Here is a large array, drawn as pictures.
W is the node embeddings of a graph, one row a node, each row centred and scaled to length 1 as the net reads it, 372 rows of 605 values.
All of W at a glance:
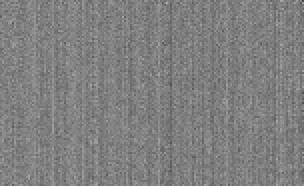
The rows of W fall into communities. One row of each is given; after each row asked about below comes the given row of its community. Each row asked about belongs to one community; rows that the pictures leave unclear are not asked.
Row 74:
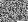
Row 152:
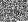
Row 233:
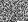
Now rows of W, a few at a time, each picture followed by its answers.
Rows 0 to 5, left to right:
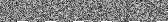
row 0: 74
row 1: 233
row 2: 233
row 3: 233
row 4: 233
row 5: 152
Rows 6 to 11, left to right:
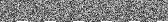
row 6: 152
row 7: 152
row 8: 233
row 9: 74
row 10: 233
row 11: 74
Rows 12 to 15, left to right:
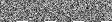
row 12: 152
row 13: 152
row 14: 74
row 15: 233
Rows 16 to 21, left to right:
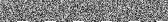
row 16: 233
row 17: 152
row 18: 233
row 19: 233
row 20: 152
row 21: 74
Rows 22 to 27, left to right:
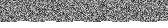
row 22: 74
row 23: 152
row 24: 74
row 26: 74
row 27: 152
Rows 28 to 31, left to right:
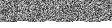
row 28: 233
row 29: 152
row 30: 233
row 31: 152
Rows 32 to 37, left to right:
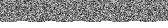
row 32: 152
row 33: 233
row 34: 152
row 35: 152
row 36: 233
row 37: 152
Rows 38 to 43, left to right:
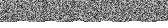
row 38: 233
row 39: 233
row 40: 233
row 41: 74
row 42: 152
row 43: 152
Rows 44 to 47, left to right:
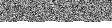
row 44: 233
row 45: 74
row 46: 233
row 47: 74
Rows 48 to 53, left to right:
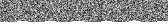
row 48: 74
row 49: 74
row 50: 152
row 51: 233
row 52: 152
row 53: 233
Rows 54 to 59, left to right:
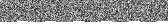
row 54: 74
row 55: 233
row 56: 74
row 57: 74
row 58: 152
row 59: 152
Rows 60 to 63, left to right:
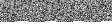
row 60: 233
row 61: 152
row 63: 233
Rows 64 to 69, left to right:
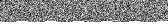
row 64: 152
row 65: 152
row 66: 152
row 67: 233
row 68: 233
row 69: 74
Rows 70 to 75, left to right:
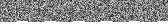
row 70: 152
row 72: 152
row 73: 74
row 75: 233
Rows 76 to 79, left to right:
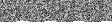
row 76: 152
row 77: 152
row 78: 233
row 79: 233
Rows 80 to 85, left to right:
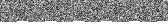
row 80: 152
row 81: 74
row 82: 74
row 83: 74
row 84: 233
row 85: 233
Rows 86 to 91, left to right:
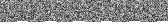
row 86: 74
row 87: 233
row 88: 74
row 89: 74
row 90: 233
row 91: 233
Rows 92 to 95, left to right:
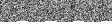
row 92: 152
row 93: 152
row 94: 233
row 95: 233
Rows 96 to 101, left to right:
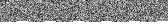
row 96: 152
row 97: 152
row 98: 233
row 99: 233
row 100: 74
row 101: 152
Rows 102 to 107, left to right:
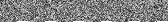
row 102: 152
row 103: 233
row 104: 152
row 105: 233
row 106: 152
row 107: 233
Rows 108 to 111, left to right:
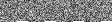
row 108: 74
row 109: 152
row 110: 233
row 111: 74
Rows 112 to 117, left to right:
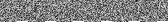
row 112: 152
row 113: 233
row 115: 233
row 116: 152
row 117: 74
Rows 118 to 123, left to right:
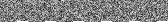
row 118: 74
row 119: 74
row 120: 233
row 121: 74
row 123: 152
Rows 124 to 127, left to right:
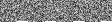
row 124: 152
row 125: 233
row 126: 233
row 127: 74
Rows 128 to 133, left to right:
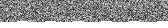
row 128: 74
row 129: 233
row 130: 152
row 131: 74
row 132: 152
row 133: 233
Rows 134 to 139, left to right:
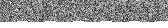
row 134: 74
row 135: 233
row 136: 74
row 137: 152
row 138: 233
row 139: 233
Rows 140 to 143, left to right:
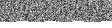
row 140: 152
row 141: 152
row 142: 152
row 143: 233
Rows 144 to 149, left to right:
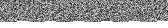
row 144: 152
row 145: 152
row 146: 233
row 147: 233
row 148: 74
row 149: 152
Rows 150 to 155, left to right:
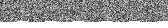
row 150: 152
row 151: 74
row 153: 233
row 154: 74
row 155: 233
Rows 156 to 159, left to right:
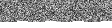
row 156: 74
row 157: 74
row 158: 152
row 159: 152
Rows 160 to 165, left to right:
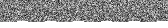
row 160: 74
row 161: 152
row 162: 152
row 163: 233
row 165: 74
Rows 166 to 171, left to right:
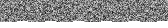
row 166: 152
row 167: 233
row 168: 74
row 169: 74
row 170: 152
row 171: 74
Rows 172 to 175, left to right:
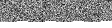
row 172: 152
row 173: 74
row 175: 152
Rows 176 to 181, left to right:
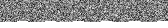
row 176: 74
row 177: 74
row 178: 74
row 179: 152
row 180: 152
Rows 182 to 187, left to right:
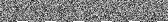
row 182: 233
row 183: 233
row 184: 233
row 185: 74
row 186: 74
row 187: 233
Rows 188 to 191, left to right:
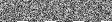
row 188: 233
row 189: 152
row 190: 233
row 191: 74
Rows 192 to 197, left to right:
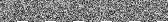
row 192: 233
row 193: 74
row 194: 233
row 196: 233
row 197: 74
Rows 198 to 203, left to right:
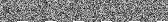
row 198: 233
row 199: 233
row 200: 74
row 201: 74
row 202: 152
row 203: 152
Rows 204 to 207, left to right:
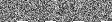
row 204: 74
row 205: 233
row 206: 233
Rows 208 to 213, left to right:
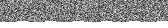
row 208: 152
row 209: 74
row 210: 152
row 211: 233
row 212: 152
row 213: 74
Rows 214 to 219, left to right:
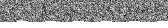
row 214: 74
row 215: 233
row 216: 152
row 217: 152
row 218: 233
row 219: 233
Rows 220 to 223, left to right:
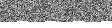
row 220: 74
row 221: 233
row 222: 152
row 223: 74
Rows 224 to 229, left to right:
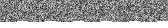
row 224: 74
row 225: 74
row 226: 152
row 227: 152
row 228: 233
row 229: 152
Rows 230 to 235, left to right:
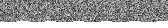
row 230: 152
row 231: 152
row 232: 233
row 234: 233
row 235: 152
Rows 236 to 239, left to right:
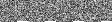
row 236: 74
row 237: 152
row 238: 233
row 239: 233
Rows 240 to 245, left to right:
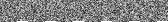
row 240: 74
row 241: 233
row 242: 152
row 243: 74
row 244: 233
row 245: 233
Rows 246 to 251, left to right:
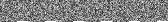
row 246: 74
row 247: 152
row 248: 233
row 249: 152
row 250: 74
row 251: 74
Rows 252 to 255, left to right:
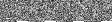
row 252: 74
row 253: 152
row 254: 233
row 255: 233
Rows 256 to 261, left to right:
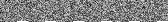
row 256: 74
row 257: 74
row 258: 233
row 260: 233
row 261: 233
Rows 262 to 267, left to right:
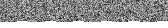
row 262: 74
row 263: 233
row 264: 233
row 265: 74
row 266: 152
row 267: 233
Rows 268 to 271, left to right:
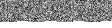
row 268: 233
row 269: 152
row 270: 74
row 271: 152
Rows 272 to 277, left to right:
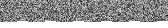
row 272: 74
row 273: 74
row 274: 152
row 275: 233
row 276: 74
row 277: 233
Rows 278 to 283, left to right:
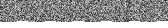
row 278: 74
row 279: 233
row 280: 152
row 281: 74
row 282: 233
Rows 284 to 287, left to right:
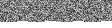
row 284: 74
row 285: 74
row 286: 152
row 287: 74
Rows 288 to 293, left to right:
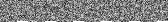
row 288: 74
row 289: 233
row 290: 74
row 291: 152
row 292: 233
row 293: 152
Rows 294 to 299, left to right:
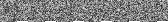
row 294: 233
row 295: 233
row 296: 233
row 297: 152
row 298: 74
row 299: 233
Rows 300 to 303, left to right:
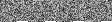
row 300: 152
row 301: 233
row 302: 233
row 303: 233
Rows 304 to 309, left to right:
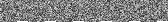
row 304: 233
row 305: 152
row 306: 233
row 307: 152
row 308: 233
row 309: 74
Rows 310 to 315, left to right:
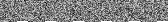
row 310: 233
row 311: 74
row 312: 152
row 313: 74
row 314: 152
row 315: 152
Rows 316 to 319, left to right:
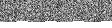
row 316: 152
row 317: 233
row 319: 233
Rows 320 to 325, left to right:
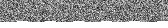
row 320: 74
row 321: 152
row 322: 233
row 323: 74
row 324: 233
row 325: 233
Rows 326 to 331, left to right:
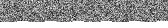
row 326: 233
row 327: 74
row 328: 152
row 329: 74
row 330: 233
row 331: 152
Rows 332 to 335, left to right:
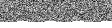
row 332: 74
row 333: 152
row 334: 152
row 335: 233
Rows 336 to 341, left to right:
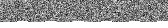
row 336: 233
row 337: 74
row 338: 152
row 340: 74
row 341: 74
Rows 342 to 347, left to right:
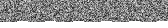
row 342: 233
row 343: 233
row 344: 233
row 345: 74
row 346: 233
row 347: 152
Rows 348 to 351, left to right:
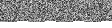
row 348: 152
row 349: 152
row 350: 233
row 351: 233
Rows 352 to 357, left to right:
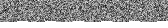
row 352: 233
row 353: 233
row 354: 152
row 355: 233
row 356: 74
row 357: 233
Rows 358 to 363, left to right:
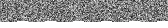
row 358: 233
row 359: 152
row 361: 233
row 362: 74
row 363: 233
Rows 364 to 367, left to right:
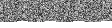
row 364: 233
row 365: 152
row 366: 233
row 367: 74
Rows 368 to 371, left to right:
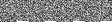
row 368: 74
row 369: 74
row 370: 74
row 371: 74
